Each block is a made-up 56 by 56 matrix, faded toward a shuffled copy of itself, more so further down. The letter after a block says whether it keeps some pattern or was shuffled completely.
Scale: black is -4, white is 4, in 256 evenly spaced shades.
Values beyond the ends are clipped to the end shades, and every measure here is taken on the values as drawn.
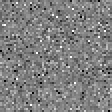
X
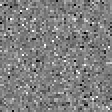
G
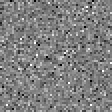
G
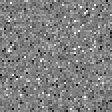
X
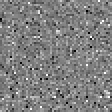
G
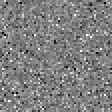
X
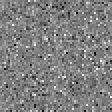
X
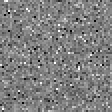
X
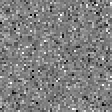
X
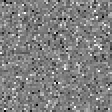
X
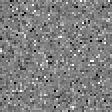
X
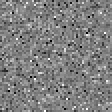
X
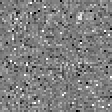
G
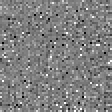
G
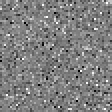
X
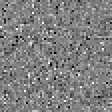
G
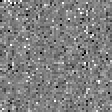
G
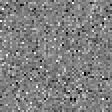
G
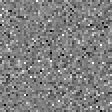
G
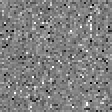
G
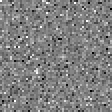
X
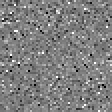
G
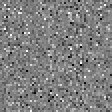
G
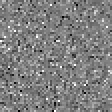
G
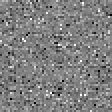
G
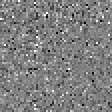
G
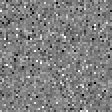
X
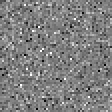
X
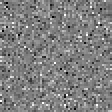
G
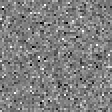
G
